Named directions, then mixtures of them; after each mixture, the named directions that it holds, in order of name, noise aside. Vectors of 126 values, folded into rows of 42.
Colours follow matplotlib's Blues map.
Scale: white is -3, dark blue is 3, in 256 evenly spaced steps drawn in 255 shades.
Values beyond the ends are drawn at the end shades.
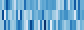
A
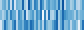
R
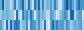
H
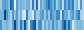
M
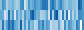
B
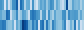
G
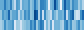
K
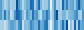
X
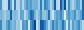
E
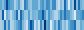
A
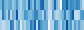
H, K, X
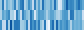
H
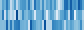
A, H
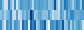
E, H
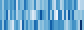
B, X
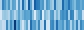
G, H, R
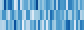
G, M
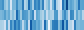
H, R, X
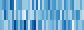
M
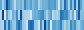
A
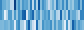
M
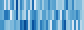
G, M, X
